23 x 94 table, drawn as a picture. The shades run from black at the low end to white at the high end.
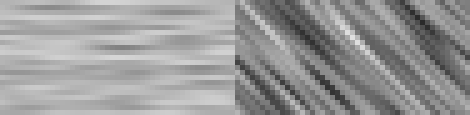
It is made of 1 by 2 panels. Panel 1,1: high, streaked across. Panel 1,2: middling, slanting down to the right, strong in contrast.
